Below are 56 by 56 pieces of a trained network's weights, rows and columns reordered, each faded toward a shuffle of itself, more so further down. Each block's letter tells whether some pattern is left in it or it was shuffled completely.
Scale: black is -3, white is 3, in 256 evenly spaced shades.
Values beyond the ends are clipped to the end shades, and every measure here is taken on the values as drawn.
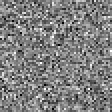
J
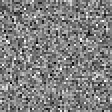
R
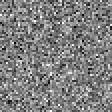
R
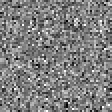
J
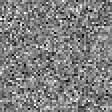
R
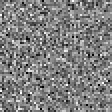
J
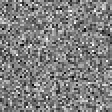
R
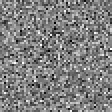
R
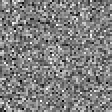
R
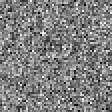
R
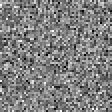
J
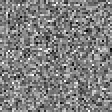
R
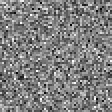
R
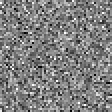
R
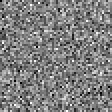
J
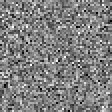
J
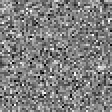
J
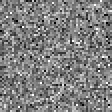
R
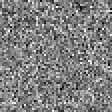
R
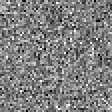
R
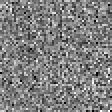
J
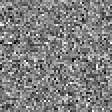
J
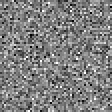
R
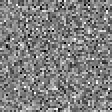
J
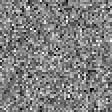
R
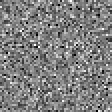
J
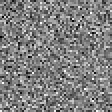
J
